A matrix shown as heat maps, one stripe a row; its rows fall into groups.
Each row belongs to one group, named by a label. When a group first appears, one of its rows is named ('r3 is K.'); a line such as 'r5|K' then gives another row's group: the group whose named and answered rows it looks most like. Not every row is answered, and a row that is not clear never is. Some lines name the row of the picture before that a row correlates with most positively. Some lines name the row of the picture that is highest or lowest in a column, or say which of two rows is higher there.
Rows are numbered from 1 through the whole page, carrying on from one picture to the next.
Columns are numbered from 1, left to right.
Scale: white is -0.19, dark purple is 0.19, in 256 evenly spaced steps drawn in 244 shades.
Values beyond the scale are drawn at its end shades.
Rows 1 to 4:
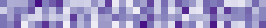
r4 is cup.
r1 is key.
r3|cup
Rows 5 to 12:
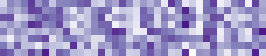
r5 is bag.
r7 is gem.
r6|key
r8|key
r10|bag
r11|cup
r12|gem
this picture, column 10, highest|9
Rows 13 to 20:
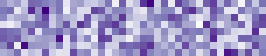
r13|key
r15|bag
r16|bag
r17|gem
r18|cup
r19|gem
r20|cup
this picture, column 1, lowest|16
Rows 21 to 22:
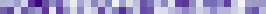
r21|key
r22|gem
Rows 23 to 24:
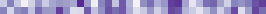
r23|bag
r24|bag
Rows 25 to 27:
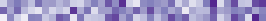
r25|bag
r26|cup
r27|bag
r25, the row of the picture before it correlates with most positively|24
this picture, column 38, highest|25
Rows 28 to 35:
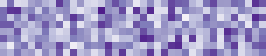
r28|bag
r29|gem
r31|gem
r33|cup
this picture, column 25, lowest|33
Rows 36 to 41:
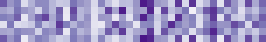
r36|cup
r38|cup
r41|cup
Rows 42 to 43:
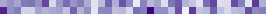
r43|cup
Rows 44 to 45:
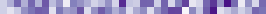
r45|bag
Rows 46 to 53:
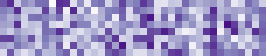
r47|cup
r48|key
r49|cup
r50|bag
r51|gem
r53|bag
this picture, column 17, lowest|48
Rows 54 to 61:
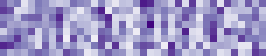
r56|key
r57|key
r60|gem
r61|bag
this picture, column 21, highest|54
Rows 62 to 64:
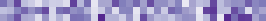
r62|cup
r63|bag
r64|cup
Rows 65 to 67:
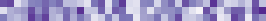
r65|gem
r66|bag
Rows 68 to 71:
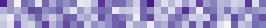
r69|key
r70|bag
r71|bag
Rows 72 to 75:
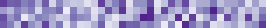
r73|key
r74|cup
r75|gem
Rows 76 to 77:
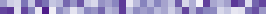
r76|bag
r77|gem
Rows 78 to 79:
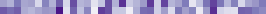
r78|key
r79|cup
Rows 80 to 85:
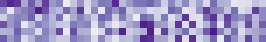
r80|gem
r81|bag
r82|key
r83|cup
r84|key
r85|cup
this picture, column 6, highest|81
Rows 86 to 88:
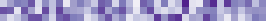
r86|key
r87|gem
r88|bag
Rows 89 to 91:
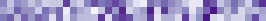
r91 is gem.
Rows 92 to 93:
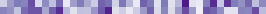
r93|key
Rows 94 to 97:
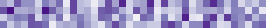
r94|key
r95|gem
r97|bag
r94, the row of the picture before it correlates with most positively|92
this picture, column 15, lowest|97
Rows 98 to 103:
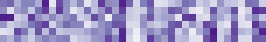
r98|gem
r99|bag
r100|gem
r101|bag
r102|bag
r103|bag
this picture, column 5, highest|100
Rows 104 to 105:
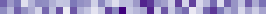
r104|cup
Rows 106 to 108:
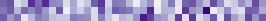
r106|gem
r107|gem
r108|cup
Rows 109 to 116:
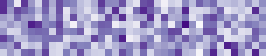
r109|gem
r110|gem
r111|key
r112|key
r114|gem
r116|bag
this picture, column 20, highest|110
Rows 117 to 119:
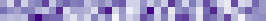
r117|bag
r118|key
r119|key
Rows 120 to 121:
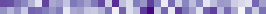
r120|gem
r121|key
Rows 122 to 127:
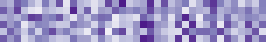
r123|cup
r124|key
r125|cup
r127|cup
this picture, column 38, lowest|126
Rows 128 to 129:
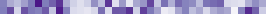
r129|gem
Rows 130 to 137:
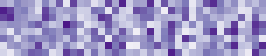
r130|key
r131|gem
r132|gem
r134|bag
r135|gem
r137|bag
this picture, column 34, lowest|132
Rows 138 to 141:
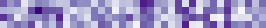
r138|cup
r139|key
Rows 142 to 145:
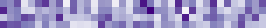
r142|cup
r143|cup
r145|gem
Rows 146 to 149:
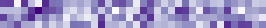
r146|gem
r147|key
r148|gem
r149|cup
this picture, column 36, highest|149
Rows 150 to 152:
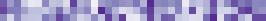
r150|cup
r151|cup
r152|bag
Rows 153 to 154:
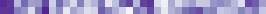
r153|gem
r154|gem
